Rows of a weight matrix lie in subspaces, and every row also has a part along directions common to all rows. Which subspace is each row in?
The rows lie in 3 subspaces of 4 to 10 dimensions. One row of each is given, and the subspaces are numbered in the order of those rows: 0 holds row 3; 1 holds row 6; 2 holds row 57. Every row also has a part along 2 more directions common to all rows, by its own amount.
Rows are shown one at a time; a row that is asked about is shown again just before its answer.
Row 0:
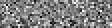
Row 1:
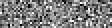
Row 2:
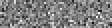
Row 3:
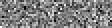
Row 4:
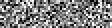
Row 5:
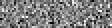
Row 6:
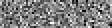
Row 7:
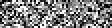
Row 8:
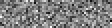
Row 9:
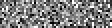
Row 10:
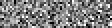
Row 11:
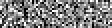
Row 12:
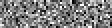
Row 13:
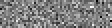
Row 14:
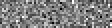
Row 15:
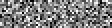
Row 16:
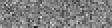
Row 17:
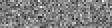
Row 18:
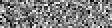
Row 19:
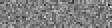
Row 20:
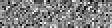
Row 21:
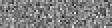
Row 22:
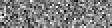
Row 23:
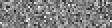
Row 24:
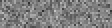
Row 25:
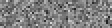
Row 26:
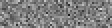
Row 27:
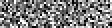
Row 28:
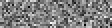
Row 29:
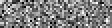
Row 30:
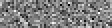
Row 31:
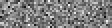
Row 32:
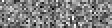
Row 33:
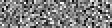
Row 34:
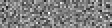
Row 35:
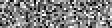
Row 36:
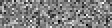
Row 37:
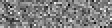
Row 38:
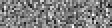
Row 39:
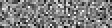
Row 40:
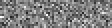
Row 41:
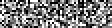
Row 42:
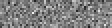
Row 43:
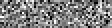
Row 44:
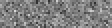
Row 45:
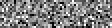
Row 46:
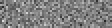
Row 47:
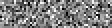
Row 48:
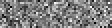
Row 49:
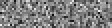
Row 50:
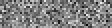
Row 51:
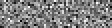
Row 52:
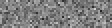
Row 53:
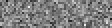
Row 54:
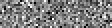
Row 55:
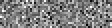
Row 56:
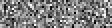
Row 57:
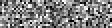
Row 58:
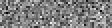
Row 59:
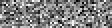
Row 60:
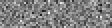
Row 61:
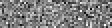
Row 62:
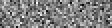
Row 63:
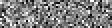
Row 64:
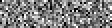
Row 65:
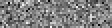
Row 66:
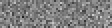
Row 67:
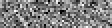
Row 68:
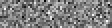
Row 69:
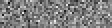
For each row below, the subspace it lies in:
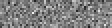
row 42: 2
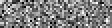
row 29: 1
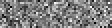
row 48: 0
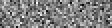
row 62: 2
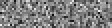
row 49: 2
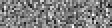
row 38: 0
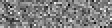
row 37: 0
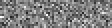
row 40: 0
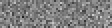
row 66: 2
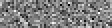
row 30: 1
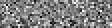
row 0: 1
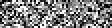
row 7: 1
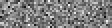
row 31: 0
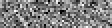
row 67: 1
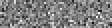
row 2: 2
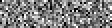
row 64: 1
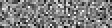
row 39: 0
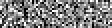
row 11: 1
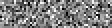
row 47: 1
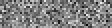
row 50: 1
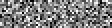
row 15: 0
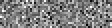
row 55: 1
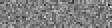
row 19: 1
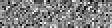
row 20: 2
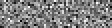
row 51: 0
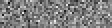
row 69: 0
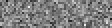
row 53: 2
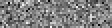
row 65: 1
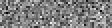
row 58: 1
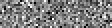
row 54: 0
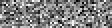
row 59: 1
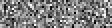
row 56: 0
